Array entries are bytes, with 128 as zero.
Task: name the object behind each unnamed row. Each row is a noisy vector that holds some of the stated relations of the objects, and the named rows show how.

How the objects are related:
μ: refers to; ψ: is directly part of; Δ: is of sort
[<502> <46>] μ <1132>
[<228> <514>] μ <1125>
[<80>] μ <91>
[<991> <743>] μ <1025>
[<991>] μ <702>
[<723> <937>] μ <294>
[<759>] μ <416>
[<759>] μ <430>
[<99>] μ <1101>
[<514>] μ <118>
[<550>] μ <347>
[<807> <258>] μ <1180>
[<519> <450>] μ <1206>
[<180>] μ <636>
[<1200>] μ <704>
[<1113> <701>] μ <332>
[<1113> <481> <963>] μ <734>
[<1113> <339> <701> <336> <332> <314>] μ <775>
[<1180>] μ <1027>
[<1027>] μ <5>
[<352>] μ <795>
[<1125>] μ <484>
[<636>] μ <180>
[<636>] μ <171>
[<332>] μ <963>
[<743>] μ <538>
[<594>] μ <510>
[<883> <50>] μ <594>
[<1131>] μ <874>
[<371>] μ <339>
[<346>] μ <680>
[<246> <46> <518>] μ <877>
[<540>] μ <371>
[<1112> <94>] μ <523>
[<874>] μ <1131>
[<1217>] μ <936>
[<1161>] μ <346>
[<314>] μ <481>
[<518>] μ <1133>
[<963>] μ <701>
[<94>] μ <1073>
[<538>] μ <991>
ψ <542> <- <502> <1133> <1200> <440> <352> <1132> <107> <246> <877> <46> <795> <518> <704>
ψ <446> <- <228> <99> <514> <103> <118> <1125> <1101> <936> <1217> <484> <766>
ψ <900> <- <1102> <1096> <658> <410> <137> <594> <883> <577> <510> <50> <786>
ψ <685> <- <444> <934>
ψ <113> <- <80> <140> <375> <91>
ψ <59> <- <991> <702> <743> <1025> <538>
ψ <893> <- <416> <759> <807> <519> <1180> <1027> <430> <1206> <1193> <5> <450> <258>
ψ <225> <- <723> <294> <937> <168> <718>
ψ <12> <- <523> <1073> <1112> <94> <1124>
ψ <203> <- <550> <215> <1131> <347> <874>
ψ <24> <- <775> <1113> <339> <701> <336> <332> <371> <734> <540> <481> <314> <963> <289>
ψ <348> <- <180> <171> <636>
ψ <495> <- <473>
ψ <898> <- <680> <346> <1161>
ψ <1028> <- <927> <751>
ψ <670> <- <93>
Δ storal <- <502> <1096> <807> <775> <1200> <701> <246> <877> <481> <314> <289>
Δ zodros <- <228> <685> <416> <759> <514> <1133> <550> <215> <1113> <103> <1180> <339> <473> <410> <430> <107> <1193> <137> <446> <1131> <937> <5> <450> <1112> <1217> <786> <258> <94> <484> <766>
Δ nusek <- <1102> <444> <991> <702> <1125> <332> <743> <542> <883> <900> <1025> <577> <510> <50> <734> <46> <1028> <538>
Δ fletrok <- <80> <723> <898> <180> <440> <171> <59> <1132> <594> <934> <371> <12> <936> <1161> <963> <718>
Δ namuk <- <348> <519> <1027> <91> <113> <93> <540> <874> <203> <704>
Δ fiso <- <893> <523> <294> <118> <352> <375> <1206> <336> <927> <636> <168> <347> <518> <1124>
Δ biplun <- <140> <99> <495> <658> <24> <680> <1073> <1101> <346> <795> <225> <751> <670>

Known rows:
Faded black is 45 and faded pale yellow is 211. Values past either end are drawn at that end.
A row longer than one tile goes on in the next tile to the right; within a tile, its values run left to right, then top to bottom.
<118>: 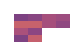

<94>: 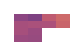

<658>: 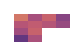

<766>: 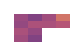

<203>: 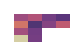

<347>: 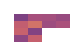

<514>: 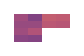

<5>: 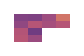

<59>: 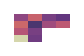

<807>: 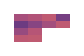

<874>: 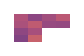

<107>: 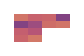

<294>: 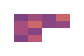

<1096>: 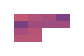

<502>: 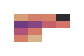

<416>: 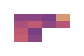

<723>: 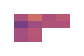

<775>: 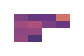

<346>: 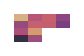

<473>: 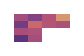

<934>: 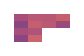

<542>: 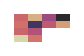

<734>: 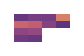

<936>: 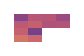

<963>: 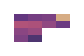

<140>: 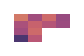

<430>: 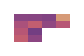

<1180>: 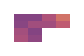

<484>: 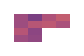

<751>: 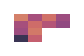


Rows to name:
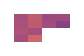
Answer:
<510>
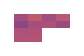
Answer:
<594>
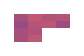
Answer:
<718>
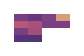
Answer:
<540>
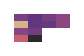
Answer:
<24>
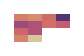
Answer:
<1132>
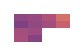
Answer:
<450>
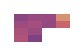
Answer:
<759>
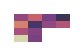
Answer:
<900>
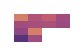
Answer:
<99>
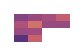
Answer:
<927>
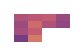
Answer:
<444>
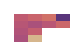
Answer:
<518>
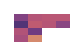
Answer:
<171>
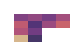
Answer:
<685>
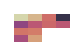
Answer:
<795>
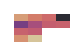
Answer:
<877>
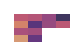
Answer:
<225>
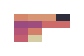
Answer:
<46>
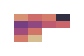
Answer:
<1200>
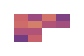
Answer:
<1073>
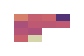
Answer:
<704>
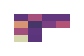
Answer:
<893>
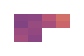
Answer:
<258>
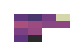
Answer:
<1113>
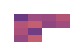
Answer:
<1206>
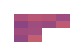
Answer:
<519>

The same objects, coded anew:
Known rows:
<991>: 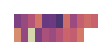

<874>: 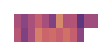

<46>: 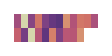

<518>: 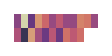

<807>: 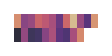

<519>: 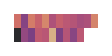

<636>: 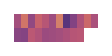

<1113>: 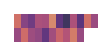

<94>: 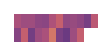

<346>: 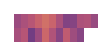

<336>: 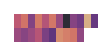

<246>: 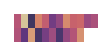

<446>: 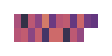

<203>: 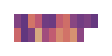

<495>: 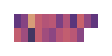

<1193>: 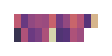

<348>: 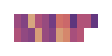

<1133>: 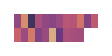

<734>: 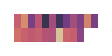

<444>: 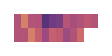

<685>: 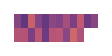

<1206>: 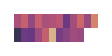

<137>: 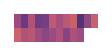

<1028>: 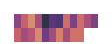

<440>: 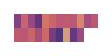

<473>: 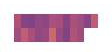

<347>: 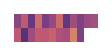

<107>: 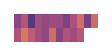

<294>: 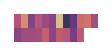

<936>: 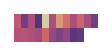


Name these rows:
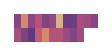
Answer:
<523>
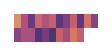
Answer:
<314>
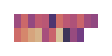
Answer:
<1125>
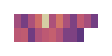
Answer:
<1101>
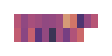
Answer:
<1096>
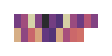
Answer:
<900>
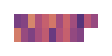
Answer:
<658>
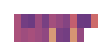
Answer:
<550>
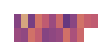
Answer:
<352>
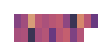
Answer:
<225>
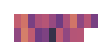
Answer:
<289>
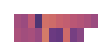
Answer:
<934>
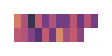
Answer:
<775>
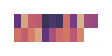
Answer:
<542>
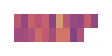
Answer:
<93>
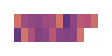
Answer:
<937>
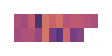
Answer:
<180>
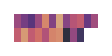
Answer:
<484>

